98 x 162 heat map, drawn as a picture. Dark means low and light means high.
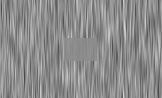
An odd patch, calmer than its surroundings, sits in the centre. The histogram is bell-shaped. No overall slope runs across the table. Neither half mirrors the other. Streaks run downward. The centre is the smoothest part.
